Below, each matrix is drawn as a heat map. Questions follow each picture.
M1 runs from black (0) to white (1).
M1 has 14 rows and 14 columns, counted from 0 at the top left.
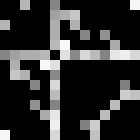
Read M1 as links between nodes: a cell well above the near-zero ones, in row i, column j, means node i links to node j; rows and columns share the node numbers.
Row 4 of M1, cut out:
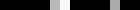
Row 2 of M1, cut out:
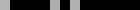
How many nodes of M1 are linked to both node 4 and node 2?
1
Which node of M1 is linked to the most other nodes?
node 5
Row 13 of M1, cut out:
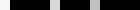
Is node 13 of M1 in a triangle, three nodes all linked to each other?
yes
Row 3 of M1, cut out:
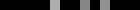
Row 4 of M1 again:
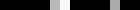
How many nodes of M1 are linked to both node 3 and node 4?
1
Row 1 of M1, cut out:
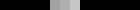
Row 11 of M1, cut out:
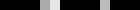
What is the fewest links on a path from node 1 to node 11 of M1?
2
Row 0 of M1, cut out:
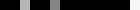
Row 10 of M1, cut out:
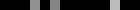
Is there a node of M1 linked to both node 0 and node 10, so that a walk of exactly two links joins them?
yes
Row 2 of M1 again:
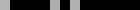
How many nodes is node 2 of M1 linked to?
3
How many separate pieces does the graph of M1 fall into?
1
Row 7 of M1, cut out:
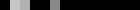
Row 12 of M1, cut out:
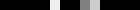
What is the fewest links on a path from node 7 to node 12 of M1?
2
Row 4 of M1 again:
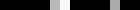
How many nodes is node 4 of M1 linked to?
3
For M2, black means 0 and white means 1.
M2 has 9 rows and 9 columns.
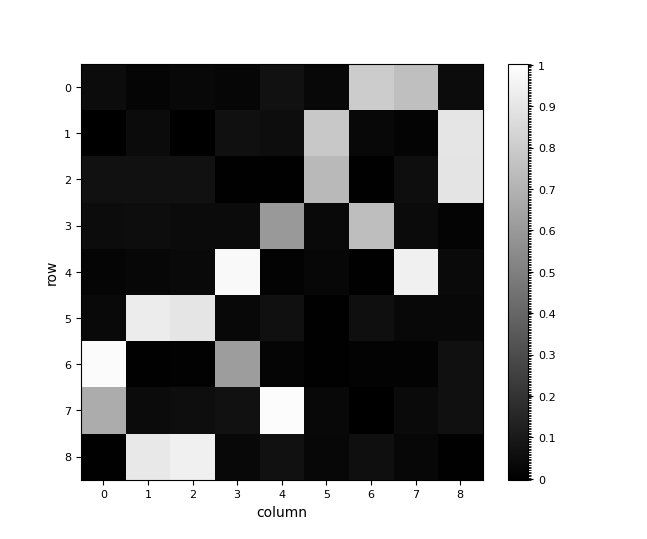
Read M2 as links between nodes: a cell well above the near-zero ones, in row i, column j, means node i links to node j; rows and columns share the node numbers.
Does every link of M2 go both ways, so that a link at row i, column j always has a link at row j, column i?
yes
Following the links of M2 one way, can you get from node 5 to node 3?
no
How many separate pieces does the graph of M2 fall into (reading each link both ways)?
2
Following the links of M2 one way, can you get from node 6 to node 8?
no
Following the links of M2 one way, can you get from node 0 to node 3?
yes
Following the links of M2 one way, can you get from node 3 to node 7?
yes
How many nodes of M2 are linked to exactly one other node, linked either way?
0
